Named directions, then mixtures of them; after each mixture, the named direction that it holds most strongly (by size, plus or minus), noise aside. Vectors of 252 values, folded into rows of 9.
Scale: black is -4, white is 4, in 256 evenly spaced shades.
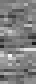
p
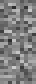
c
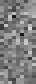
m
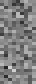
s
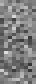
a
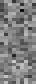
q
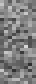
a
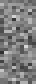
a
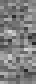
p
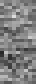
p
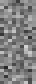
s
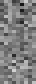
q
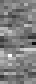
p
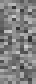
c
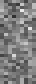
q
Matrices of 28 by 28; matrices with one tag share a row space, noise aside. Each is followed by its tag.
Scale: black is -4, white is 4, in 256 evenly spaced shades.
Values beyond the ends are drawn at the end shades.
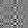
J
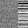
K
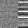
K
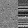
K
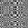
J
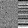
K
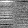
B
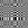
J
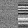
K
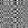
J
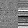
K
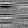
B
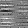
B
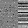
K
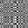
J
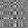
J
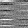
B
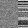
K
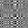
J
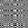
J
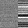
K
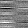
B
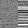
K
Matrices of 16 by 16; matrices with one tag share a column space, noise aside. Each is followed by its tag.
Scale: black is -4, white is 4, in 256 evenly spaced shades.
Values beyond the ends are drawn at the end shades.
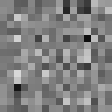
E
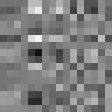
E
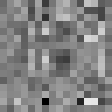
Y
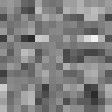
E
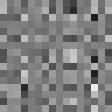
E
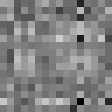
Y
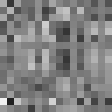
Y
